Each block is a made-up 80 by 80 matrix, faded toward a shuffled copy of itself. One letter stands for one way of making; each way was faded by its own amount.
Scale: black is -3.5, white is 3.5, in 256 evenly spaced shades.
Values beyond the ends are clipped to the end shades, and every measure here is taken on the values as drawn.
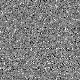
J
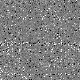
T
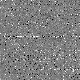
T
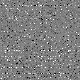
T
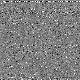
J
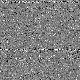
J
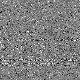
J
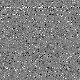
T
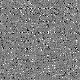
T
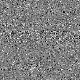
J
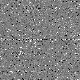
T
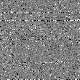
J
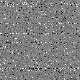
T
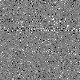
T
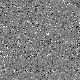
T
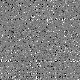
T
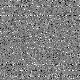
J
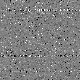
T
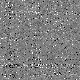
T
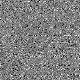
J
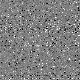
T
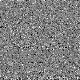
J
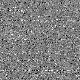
J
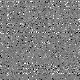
T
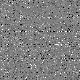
T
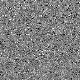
J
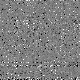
T
